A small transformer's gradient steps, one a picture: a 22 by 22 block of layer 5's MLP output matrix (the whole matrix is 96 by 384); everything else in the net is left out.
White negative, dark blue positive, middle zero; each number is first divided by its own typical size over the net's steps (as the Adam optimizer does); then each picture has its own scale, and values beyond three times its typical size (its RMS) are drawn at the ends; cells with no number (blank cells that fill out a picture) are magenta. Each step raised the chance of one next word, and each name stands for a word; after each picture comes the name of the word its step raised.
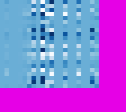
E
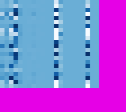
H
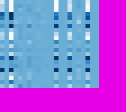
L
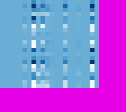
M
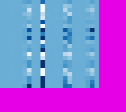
E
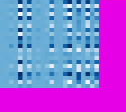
H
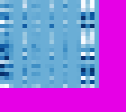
L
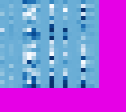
E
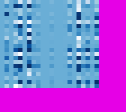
L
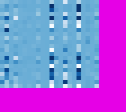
M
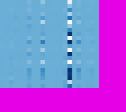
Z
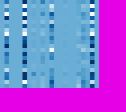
H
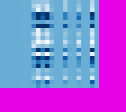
L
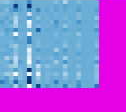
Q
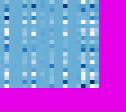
Q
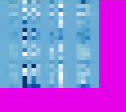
E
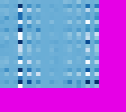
Q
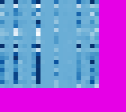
H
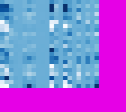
M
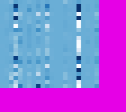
M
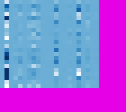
M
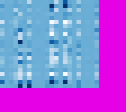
Q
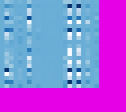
Q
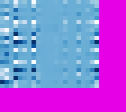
Z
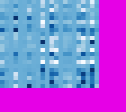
Z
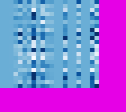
E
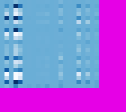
Q
